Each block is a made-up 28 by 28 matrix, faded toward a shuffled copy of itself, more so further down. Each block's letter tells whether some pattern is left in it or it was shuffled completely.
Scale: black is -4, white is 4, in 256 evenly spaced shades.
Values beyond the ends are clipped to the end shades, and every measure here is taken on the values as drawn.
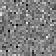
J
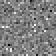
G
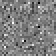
J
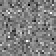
G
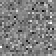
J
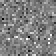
G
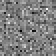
G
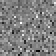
J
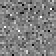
G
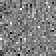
J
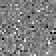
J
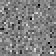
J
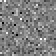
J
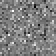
G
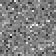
G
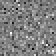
G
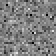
G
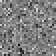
J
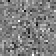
G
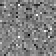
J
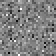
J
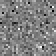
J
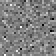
J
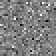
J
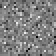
G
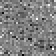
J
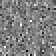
G
